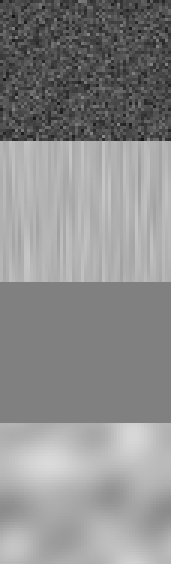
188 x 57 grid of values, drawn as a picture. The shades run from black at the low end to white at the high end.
The table splits into 4 rows of 1 panel. Panel 1,1: low, fine-grained. Panel 2,1: high, streaked downward, faint in contrast. Panel 3,1: middling, flat. Panel 4,1: high, smooth.
